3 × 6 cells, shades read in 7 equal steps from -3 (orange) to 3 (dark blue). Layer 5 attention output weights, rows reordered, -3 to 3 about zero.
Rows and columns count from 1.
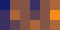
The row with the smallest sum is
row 2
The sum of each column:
7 0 0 2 0 -5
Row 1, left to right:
3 0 0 2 0 -1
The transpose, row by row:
3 2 2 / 0 -1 1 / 0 0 0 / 2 1 -1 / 0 0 0 / -1 -3 -1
